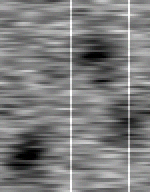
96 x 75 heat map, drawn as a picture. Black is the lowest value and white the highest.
Mirror symmetry: none. Odd lines: columns 36 and 65. Ninth with the lowest average: bottom left. Average level on the scale: 50%. Dips: three.
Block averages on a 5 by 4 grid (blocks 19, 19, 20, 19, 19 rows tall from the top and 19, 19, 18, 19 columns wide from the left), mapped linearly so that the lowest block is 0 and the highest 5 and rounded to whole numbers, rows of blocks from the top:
4545
4304
3433
2442
1445
